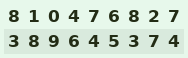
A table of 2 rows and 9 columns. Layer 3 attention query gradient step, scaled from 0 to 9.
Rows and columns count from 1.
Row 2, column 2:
8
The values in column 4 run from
4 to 6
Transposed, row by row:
8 3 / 1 8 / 0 9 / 4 6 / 7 4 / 6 5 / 8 3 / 2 7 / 7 4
